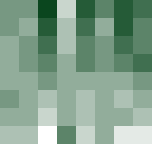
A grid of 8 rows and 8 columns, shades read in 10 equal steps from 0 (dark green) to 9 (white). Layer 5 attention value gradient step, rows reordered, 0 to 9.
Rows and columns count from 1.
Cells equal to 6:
9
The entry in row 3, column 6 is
4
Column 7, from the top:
1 1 2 3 5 6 5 8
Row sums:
22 27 29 29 38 42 44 52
